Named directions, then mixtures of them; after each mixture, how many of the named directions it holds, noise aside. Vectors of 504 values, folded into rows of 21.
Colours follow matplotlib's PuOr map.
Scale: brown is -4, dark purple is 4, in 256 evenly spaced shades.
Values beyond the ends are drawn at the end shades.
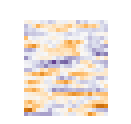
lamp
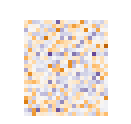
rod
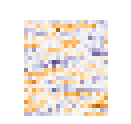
two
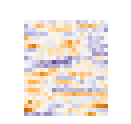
one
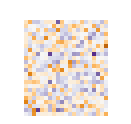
one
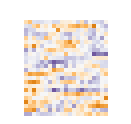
two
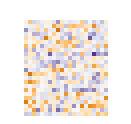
two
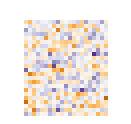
two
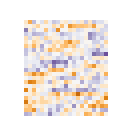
two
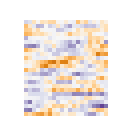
one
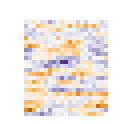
one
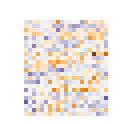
two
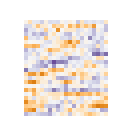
two
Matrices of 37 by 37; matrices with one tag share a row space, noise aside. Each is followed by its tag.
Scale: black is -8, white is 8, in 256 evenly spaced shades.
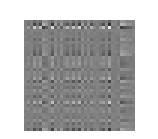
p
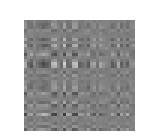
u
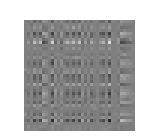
p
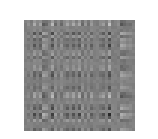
p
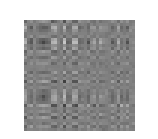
u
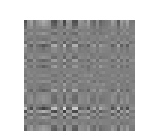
u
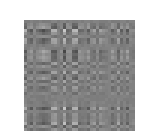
u
